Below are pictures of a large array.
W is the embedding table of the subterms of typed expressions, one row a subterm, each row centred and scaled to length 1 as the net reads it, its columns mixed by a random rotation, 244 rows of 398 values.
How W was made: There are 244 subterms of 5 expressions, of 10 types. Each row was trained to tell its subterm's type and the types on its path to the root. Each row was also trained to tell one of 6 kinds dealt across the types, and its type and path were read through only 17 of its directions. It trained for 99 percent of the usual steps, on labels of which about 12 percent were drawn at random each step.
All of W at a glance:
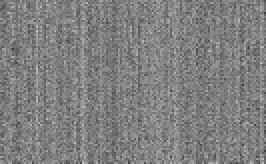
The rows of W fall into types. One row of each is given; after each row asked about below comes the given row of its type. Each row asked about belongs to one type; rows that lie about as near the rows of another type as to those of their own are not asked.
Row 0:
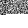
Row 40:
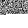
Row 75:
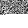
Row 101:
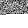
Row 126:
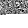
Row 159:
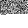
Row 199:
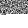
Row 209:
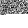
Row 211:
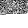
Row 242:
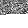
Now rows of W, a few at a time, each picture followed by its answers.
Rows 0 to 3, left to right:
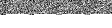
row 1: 101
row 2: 101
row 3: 242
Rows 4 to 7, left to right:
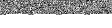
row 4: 242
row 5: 209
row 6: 0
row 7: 40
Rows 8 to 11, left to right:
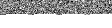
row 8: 126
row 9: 242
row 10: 40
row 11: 209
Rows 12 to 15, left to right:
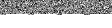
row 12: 159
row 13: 199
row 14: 199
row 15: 126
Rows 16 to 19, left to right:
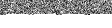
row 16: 0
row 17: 211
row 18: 126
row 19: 40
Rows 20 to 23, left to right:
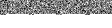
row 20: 159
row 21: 101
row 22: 75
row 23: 199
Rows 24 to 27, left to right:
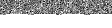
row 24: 242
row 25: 40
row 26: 0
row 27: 126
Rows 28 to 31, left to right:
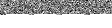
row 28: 126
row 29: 101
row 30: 211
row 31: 159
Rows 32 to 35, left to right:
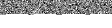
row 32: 75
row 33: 211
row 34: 126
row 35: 159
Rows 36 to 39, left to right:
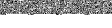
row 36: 40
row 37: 199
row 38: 0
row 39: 209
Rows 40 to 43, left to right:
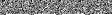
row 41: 242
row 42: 211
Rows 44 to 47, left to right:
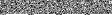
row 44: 211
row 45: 209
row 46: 242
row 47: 209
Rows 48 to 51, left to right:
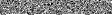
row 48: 101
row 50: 159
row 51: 209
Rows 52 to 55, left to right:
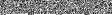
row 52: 211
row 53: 0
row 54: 199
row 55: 209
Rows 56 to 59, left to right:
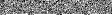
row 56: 211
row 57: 40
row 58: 40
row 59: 101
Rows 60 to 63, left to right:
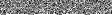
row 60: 199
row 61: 242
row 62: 242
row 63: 101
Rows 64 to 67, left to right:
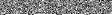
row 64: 242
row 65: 242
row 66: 126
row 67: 211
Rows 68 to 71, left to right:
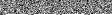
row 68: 0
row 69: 242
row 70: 242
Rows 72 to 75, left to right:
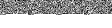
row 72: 211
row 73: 126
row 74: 75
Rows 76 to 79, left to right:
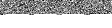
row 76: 126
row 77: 211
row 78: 211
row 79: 126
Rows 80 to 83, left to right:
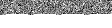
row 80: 0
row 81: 75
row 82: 0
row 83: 75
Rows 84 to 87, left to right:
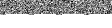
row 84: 199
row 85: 211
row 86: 40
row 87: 209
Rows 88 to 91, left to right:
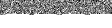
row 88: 211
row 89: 199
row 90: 211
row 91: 101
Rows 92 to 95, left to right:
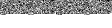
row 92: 209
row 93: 211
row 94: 75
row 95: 211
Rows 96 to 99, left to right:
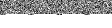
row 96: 159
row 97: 209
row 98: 101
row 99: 209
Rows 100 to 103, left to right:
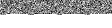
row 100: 242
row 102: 75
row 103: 199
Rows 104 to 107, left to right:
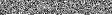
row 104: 75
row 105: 199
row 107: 101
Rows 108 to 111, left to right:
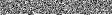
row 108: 209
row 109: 209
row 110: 0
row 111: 0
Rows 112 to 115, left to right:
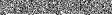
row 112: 40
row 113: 242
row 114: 159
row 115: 126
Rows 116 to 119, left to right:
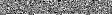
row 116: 126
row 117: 40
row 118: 40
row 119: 199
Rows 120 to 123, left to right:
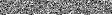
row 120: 75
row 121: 209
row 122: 101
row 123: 40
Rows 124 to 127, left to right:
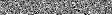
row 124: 199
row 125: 242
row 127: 101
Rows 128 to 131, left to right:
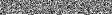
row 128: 0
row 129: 40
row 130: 209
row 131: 75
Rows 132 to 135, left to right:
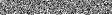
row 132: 101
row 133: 0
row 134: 199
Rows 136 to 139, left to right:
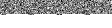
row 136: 159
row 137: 126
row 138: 101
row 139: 159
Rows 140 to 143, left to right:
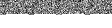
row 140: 199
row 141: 199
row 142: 211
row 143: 126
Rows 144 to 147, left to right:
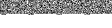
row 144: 159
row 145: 209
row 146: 211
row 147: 209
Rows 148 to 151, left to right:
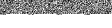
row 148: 242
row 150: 101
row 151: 40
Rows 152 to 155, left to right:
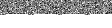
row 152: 159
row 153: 199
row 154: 75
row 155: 209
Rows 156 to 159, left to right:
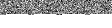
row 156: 75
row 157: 126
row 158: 101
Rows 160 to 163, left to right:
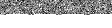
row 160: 211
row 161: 40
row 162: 0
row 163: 242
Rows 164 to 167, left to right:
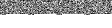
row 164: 75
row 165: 126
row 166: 40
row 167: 75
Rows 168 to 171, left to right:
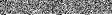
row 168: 242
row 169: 211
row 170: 0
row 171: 211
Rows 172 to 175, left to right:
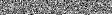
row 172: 40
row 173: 209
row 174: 126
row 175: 101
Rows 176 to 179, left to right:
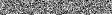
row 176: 126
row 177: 199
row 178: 0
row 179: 159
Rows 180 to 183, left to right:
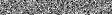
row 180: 75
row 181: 126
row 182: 159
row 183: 199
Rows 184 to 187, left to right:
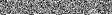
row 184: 242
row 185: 209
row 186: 75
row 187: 211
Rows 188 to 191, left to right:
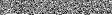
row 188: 211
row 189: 75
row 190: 242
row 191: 209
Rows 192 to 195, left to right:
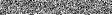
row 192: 0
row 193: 159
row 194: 199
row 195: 40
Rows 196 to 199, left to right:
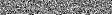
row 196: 75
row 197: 40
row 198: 242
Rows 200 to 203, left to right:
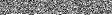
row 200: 242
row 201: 159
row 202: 242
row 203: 209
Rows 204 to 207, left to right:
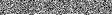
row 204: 75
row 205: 159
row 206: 242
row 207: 75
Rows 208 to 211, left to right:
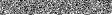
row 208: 75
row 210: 159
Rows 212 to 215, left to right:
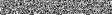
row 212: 242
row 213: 199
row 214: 101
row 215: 75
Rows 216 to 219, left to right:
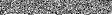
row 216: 242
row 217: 126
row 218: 126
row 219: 211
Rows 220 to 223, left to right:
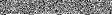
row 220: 242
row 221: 211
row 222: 211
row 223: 75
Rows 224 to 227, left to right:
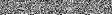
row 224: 126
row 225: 101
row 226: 242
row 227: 101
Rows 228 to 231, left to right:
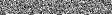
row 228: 159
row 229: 199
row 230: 209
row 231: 209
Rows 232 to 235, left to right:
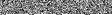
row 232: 40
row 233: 211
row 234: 40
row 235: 126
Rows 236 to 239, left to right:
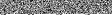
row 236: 101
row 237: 40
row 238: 199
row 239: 211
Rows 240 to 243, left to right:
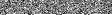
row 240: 211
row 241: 126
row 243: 242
